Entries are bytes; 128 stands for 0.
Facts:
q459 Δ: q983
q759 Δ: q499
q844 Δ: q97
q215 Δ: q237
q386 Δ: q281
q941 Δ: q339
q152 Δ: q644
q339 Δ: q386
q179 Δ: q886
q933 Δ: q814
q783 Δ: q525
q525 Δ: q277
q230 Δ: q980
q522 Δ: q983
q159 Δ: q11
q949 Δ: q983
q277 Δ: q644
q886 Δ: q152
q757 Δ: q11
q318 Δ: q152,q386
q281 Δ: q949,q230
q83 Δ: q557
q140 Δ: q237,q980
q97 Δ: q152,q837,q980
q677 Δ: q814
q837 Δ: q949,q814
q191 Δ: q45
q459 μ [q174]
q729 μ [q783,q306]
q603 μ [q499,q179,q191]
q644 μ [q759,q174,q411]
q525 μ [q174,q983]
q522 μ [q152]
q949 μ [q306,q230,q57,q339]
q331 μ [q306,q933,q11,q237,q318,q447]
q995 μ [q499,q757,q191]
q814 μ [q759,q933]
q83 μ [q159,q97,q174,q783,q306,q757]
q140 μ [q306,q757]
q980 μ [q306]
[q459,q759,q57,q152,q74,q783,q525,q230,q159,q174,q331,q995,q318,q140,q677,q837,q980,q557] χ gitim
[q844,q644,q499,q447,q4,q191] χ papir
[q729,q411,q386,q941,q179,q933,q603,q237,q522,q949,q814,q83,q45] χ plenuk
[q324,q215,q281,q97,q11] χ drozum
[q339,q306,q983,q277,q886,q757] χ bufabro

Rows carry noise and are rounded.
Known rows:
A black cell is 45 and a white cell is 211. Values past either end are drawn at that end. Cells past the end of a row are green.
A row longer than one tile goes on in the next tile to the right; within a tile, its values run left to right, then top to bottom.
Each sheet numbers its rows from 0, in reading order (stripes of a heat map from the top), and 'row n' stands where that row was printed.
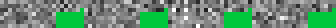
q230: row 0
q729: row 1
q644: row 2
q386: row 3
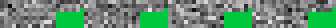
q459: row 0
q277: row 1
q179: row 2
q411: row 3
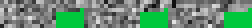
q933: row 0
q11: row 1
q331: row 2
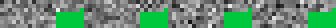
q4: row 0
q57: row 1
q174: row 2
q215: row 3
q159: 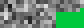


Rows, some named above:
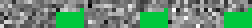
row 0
q886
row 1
q331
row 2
q644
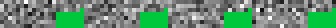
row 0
q983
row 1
q97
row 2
q814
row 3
q644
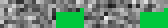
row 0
q933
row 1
q215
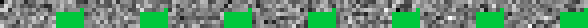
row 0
q844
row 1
q4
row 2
q837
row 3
q525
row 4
q11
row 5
q386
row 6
q45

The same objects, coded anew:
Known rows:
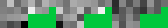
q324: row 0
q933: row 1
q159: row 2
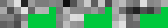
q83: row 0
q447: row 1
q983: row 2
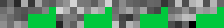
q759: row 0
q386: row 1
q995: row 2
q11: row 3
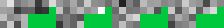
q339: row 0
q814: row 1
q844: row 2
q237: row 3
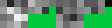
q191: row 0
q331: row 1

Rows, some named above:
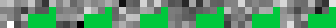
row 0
q886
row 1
q215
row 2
q4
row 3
q759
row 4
q941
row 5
q277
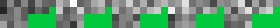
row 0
q159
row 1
q949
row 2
q45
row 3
q179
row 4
q729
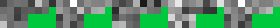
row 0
q459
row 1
q522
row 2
q152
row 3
q339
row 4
q522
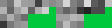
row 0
q237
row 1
q757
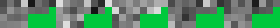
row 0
q318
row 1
q277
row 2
q411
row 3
q459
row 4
q783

